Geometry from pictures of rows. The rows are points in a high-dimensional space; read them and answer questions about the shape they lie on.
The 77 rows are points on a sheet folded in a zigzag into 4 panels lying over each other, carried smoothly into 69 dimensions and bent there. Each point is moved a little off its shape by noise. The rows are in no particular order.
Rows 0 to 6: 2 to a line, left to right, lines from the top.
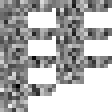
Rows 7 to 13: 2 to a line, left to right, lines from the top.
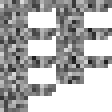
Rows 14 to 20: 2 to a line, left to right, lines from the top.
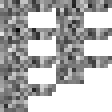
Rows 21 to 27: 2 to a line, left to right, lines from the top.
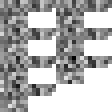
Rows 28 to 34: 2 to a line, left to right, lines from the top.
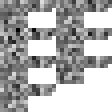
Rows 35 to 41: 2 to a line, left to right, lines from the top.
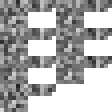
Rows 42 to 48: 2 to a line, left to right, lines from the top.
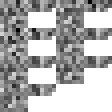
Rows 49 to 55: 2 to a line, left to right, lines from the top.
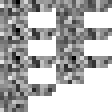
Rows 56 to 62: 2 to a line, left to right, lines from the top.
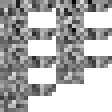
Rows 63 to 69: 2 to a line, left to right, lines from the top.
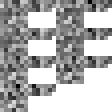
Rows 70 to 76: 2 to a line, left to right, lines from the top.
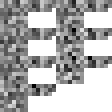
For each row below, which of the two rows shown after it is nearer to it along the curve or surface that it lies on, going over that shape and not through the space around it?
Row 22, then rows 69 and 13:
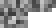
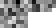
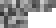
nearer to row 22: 13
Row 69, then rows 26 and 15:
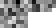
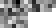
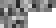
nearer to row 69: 26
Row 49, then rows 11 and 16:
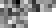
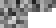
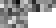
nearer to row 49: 16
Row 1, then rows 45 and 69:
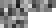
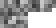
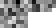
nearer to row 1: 45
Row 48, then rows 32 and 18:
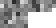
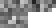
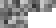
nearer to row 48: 32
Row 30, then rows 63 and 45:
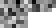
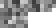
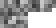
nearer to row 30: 63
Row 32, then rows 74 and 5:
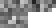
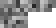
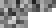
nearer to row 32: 5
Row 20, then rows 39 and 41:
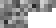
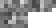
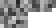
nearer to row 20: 41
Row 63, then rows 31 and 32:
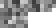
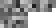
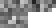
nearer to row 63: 32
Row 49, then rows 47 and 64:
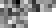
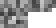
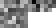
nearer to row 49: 64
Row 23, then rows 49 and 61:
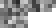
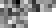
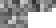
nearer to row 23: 61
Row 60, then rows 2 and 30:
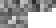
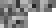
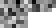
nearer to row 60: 30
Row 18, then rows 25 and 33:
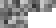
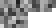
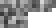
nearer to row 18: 25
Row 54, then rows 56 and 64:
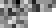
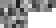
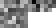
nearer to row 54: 64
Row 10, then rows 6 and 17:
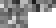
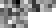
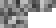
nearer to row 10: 6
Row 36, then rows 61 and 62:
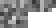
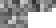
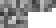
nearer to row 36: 62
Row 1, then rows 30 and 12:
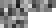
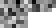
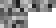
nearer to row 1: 12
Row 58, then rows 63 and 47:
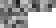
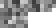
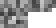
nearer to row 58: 47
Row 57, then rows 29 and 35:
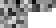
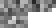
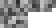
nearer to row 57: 29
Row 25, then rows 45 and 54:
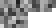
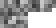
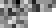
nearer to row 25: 45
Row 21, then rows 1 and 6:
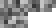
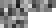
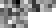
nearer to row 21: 1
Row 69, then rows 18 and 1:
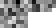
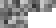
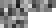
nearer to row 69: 18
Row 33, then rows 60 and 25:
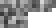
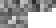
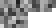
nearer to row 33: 25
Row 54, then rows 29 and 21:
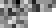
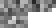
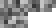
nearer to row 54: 29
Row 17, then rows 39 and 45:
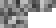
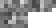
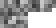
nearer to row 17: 45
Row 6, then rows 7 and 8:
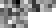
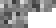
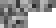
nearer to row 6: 7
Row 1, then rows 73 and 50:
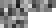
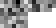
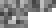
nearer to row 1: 50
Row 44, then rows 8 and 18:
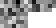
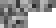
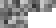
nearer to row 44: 18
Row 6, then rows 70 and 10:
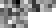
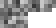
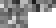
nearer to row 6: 10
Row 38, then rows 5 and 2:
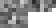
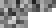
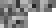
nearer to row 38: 5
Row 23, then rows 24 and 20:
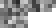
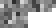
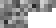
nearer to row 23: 24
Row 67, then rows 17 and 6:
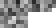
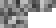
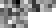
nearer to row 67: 6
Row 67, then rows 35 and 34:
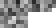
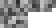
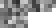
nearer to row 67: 34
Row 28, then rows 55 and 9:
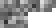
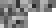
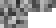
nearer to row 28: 55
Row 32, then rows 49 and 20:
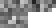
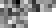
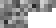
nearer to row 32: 49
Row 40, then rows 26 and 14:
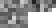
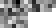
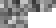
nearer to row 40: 14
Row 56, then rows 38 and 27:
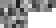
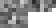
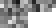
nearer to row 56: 38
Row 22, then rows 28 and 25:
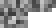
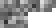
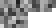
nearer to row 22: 25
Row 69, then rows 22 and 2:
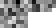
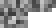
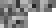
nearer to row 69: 22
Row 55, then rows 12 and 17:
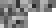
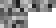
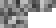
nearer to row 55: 12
